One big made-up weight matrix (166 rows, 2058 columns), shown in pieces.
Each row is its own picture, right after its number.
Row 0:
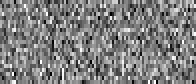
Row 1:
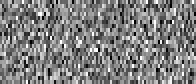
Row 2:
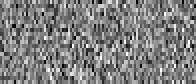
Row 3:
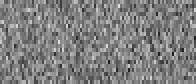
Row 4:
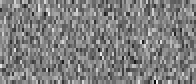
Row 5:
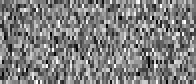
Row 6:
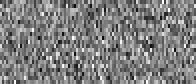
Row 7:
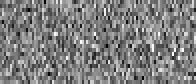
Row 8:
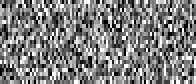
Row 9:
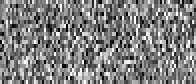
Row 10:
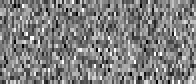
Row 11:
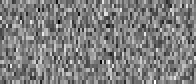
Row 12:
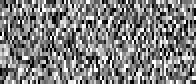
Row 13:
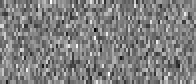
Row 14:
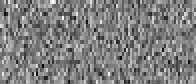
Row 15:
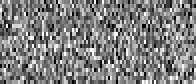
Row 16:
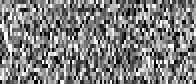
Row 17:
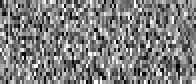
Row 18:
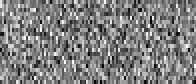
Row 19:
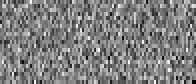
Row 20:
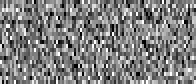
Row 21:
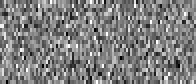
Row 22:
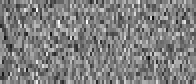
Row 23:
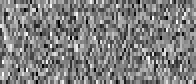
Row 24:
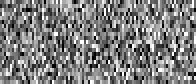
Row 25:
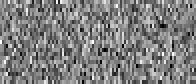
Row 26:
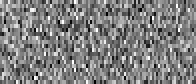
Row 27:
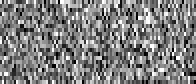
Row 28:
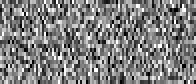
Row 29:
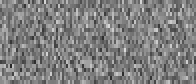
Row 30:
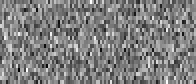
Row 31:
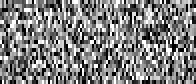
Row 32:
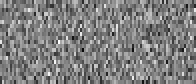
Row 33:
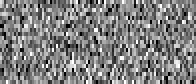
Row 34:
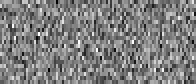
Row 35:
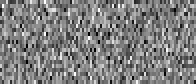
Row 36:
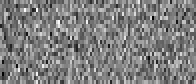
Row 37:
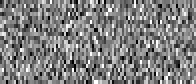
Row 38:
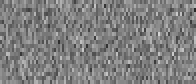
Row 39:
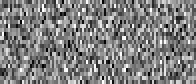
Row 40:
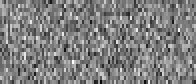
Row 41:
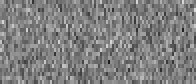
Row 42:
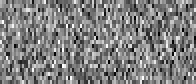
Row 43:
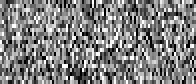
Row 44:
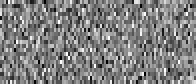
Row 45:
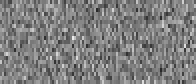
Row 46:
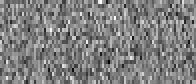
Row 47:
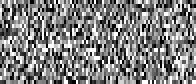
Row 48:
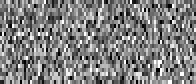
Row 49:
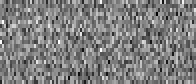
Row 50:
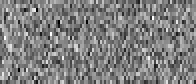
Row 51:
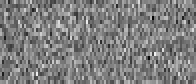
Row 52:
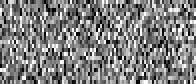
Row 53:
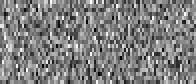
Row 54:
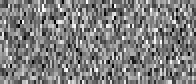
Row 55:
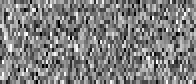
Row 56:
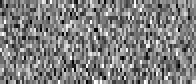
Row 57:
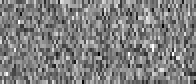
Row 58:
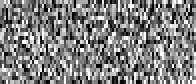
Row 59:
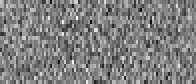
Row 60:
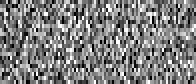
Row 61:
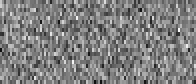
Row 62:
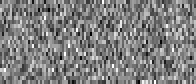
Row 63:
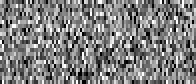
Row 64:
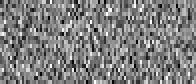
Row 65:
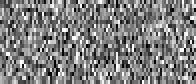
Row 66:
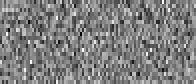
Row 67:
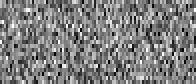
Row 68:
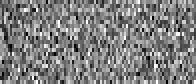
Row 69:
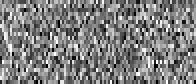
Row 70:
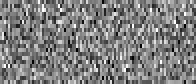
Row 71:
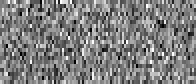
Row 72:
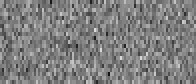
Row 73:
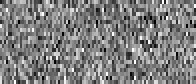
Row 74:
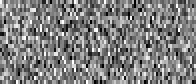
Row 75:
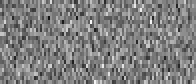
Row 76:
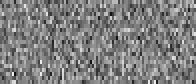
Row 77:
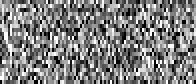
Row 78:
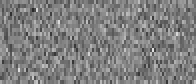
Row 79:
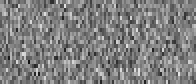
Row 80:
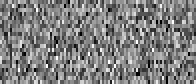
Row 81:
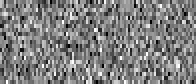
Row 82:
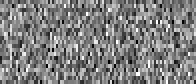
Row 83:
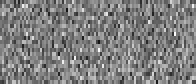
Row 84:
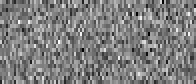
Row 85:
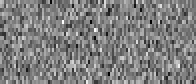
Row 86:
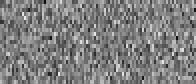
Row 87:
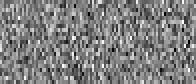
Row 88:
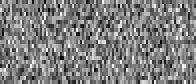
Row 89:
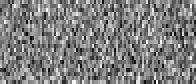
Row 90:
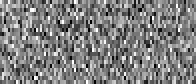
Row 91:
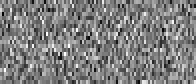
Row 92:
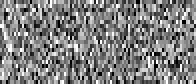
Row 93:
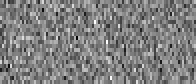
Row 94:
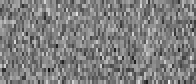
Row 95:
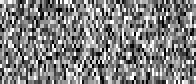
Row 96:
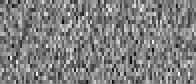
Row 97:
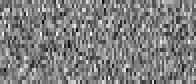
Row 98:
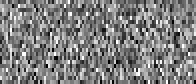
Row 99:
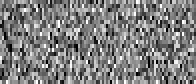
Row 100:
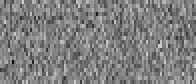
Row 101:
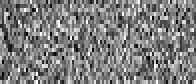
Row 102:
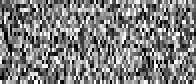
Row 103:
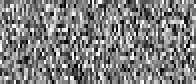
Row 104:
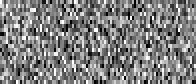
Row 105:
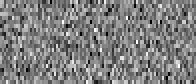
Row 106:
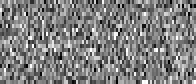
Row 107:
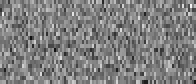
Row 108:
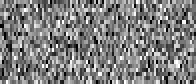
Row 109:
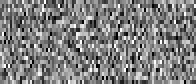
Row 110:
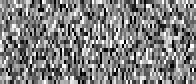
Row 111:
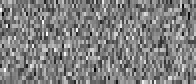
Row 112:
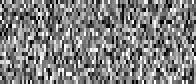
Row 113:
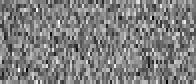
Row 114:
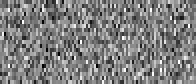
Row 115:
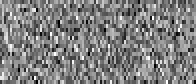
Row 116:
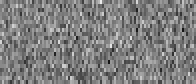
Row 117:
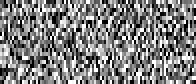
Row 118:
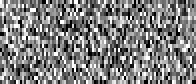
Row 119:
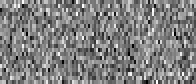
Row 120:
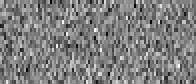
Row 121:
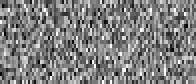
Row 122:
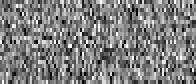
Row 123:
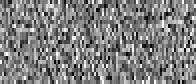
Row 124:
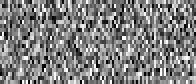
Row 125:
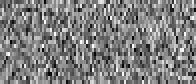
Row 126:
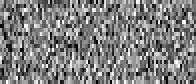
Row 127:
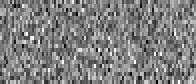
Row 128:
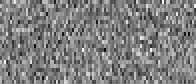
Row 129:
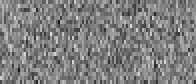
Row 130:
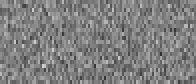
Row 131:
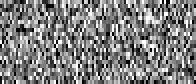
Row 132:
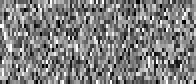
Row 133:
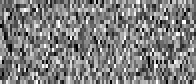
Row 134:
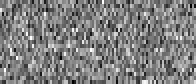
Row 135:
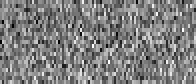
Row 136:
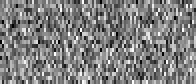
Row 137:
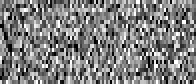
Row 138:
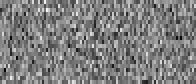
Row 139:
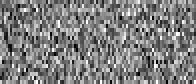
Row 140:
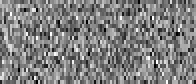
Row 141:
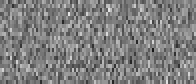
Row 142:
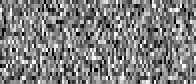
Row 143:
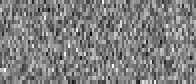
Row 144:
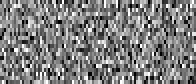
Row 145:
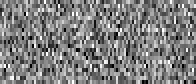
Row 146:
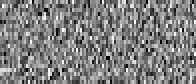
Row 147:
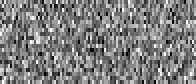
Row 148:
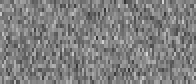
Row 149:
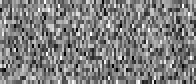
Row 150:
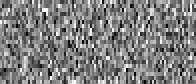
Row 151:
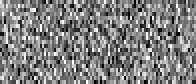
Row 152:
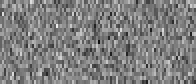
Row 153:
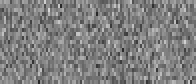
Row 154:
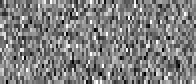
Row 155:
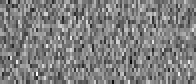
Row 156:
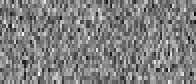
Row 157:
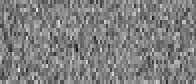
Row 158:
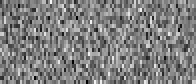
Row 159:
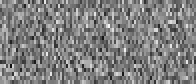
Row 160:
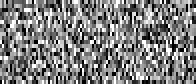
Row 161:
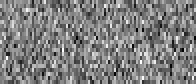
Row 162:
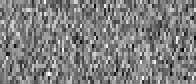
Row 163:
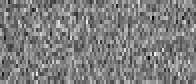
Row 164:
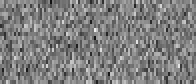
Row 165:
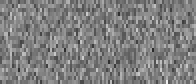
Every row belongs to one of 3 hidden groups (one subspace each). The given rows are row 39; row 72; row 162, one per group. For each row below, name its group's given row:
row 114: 39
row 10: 39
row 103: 162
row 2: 162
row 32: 162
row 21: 72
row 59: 72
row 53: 72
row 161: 162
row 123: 162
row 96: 72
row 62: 39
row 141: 72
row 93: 39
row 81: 72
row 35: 39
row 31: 162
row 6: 162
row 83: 39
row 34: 39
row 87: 162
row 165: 72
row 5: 72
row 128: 162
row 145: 39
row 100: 39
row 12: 39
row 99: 72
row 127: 39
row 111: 39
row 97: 39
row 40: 72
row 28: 39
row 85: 72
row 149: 39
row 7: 162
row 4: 39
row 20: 162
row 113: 72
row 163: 72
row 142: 39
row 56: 72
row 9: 162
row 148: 162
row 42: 162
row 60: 72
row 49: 162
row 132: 72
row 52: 39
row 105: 72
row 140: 72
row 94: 39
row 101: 72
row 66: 162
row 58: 39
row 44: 39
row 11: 39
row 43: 162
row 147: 39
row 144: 39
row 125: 162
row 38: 162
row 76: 39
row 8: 39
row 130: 39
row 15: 39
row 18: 72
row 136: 162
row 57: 162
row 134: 39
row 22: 72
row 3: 162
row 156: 39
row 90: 72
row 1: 39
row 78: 72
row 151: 72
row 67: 162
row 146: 39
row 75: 72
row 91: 39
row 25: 162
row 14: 72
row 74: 72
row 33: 72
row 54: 39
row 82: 72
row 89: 39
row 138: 39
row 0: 39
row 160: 162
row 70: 39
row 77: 72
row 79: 72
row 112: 39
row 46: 162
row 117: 39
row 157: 72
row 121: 39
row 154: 72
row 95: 162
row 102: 72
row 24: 162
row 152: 39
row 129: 72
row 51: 72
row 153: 39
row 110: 162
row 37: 72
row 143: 39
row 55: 72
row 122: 162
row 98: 72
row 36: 72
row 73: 162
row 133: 72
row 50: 72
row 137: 72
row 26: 72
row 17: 72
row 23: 72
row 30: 72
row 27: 162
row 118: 72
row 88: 39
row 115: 72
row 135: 162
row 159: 39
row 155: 72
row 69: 72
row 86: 162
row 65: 162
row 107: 39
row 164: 72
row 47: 39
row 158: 72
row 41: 162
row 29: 39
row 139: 72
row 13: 72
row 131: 162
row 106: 39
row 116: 162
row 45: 162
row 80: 72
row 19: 39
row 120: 72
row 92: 72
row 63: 162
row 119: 39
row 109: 39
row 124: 39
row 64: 72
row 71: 162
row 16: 72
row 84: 162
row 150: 39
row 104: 72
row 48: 39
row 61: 72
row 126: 72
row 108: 72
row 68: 72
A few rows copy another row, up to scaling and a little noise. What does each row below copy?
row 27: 57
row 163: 51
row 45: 123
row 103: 87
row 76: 0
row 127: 10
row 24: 7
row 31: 160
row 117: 12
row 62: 143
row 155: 60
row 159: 29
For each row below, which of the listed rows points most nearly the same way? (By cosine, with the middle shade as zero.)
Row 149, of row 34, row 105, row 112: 34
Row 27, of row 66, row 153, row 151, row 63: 63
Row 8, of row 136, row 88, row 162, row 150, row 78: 150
